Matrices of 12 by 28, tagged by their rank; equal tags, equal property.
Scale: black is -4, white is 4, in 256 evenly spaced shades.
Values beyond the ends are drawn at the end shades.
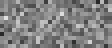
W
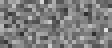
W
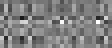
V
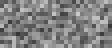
W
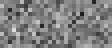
W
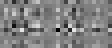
V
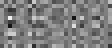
V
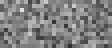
W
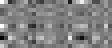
V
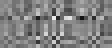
V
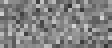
W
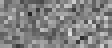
W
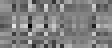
V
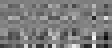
V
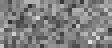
W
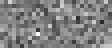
W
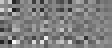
V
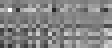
V
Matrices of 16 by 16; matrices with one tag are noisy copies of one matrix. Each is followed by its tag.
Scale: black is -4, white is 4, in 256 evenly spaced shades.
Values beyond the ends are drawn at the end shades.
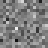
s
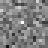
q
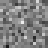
q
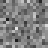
s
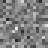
s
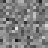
s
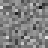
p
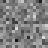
s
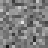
q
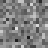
s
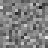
p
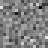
p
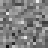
q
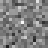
q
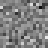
p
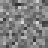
q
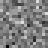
q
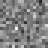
s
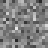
s
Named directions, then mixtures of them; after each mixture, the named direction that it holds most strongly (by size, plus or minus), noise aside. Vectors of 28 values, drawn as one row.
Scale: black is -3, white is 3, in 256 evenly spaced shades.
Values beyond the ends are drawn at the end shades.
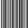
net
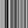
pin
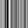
pin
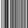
pin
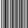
net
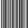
net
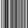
pin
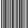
net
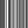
pin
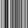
pin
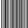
net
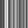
pin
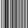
pin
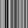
pin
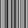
pin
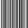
net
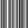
net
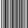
net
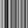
pin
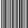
net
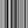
pin
